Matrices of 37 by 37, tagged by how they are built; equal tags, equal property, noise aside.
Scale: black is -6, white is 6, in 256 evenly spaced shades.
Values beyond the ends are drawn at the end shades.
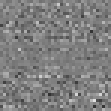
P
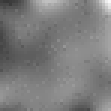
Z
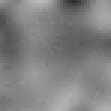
Z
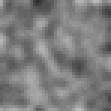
Z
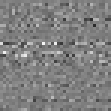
P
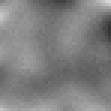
Z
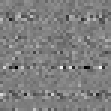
P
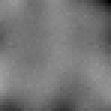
Z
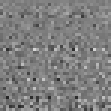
P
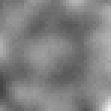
Z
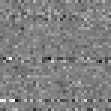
P
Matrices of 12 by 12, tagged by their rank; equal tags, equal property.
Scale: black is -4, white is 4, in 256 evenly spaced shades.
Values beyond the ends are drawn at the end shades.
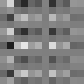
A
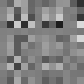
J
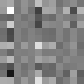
J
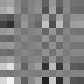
A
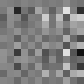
J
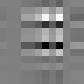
A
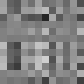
J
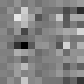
J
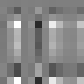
A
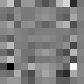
J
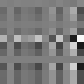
A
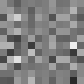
J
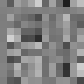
J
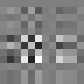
A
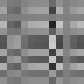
A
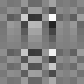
A
